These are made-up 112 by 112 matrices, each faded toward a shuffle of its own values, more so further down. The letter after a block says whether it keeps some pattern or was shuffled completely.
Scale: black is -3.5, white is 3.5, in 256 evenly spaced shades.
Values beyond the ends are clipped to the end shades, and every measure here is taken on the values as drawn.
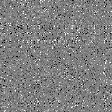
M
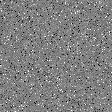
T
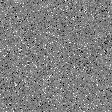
T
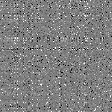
M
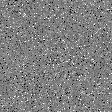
T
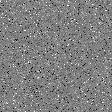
T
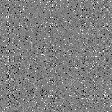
M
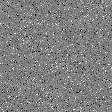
T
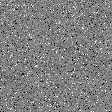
T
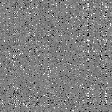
M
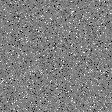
T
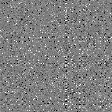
M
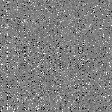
M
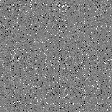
M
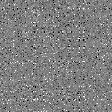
M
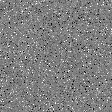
T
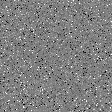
T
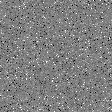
T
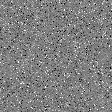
T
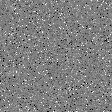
T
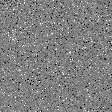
T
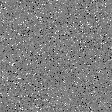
T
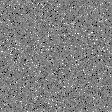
T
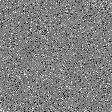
T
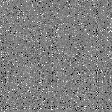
M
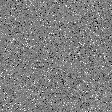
T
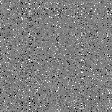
M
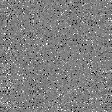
M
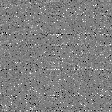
M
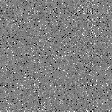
M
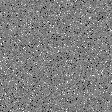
T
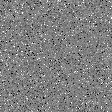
T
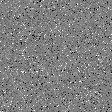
T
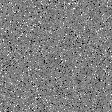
T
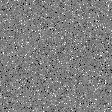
T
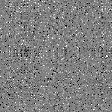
M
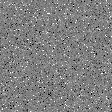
T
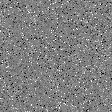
T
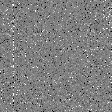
M
